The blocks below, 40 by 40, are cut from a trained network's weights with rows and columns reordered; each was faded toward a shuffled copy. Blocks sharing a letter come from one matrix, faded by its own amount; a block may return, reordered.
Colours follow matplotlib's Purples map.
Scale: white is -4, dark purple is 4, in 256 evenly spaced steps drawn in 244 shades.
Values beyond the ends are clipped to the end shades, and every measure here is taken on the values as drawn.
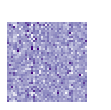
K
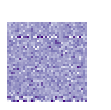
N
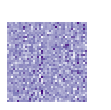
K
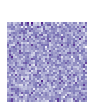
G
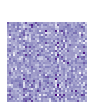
K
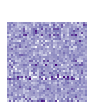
N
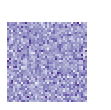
G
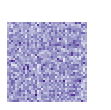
G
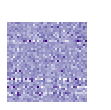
N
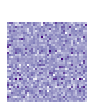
K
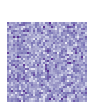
G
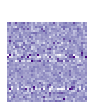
N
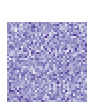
G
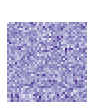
G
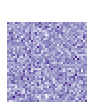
G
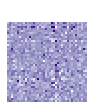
K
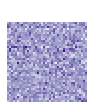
G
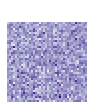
G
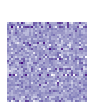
N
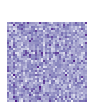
G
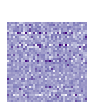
N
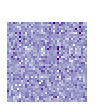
K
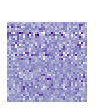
N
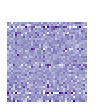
N
